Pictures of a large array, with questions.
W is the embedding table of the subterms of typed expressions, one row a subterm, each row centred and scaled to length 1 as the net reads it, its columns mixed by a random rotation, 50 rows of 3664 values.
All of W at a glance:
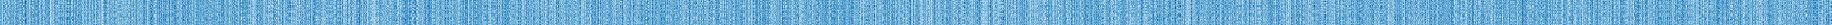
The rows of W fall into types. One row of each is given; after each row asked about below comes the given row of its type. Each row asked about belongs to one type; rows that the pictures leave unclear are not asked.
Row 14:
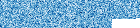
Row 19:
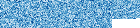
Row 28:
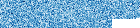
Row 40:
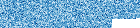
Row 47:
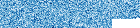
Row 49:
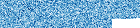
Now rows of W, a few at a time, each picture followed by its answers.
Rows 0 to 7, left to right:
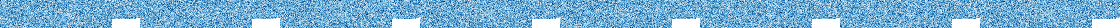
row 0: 14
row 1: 49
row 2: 40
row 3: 28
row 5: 14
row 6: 14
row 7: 28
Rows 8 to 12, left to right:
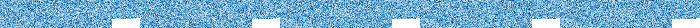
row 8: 49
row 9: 28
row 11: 19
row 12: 19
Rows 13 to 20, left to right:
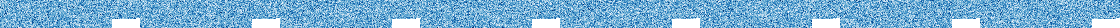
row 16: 47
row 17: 49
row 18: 49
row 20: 40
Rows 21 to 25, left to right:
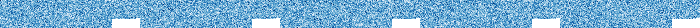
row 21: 14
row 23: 47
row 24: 49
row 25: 28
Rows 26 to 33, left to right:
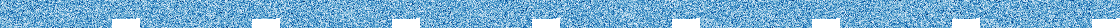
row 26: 49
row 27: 14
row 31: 19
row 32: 40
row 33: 19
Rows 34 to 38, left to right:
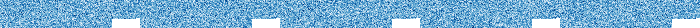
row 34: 40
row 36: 49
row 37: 47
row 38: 40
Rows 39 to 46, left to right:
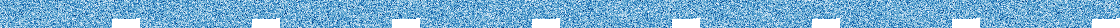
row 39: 40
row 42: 14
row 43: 49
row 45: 28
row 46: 14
